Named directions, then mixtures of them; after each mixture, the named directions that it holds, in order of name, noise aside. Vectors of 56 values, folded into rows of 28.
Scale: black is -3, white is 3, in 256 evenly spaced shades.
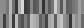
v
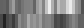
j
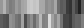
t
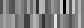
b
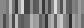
v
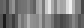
j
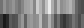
j, t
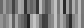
b, v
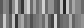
b, v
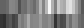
j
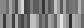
v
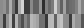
v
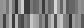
v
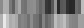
j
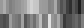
t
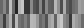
v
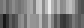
j, t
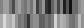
b, j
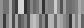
v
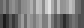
j, t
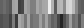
j, v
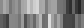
t
